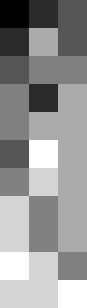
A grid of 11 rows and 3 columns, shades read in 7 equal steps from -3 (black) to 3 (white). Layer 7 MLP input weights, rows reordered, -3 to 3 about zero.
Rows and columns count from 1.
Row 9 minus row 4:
2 2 0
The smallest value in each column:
-3 -2 -1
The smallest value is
-3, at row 1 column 1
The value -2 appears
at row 1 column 2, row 2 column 1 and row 4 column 2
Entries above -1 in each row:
0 1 2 2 3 2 3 3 3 3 3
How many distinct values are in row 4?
3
